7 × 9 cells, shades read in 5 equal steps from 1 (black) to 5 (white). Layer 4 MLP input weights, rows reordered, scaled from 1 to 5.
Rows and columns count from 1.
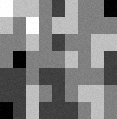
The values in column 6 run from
2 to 4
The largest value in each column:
5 4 5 3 4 4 4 4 4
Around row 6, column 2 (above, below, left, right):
2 2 2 4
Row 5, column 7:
3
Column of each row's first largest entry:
1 3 3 6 3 3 3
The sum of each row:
29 32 29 26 22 27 23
